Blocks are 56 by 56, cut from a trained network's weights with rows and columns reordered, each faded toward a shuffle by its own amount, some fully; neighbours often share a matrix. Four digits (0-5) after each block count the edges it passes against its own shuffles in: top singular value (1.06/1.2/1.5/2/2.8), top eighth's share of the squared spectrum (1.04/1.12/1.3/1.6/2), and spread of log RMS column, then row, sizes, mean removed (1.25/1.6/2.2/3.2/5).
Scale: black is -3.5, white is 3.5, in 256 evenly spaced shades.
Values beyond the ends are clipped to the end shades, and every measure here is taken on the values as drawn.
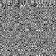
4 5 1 3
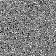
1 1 0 0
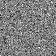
2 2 0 0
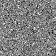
0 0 0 0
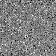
1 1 0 0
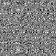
3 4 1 3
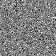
1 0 0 0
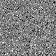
2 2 0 1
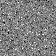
1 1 0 0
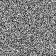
0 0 0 0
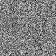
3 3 0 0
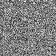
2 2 0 0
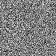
2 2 0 0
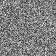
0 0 0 0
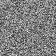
0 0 0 0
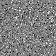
0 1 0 0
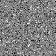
2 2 0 1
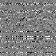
4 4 1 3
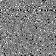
3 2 0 2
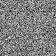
1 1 0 0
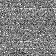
2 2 0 1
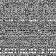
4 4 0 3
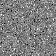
1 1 0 0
